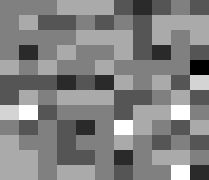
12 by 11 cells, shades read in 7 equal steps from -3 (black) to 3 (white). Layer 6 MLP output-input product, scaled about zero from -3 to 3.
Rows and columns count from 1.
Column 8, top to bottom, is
-2 -1 -1 -1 0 0 -1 1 1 0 0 0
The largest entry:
3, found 4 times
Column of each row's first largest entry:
4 2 5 4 1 11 2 2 7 1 1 10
